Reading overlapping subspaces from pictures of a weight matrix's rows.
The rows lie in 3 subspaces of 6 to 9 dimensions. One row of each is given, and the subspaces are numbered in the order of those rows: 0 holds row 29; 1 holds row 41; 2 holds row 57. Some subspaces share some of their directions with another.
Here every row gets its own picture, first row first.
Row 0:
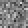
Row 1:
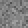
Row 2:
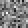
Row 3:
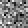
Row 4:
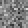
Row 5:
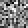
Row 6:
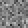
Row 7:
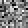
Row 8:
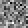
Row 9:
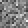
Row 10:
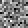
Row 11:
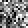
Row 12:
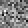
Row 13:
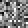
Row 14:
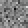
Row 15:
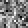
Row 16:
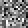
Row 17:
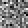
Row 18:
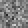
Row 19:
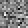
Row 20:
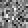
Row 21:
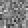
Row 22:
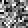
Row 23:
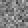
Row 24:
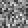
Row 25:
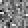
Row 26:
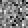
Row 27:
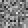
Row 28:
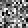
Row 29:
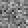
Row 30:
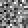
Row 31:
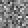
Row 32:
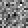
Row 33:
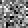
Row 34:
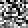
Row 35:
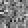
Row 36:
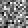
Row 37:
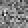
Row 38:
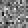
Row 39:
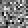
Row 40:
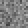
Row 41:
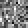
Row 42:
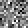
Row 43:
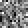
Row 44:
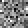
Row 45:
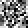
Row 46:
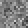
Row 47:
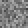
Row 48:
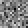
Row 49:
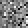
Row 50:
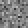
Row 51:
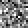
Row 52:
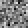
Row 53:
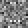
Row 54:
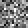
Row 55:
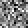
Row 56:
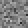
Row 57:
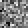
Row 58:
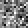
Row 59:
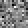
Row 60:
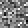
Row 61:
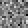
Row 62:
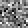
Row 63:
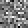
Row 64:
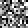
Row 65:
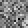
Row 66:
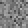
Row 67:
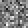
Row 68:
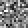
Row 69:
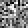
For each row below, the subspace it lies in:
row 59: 1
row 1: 0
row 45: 2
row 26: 2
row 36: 0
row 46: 2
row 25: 2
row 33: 1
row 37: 0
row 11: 1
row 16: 1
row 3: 0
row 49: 0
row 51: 0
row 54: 2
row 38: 0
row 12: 0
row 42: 0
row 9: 2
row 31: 0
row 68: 2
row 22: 1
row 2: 0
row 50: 0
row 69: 2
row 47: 0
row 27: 1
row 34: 0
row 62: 0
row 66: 0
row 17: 2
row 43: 1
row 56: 2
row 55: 1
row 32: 2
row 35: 2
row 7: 1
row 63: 0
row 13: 2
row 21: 1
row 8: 0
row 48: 2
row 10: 2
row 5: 2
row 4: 1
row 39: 0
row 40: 2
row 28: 0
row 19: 0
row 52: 2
